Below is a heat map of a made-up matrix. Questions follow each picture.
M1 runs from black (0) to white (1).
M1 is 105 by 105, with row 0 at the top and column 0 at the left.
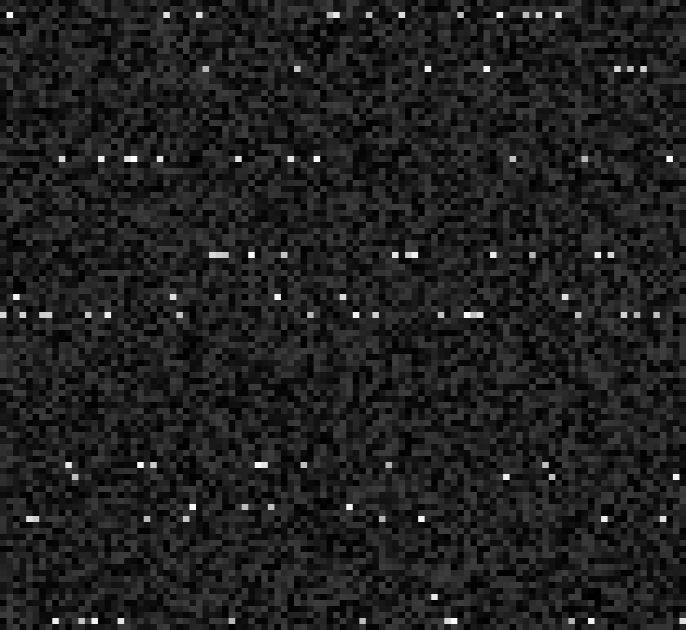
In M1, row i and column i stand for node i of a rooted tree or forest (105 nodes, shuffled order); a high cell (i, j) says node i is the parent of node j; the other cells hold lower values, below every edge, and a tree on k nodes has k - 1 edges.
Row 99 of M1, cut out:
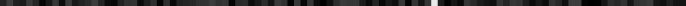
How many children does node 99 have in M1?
1
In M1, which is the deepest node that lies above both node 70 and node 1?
2
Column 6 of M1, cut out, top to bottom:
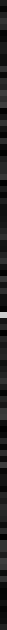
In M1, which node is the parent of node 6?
52
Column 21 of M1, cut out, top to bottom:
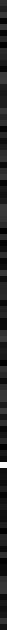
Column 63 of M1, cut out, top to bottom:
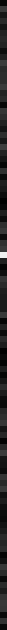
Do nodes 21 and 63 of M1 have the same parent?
no
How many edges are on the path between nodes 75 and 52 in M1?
3
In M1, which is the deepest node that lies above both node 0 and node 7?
52
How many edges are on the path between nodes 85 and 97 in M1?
4
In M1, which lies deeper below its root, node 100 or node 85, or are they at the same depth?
the same depth
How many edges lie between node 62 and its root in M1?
2
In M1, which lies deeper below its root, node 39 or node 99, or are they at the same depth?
node 39
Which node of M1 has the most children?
52
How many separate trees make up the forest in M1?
4
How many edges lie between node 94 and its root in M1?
2
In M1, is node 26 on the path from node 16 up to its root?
no
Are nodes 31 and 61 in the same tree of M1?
no
